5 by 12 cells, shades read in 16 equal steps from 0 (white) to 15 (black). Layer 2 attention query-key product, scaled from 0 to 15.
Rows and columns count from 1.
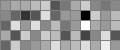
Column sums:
36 29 33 29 20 29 37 25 31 27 23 31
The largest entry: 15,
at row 2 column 9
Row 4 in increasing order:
2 3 3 4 4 5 7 7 10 10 10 11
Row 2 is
7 9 12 10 2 9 6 6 15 3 6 4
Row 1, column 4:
4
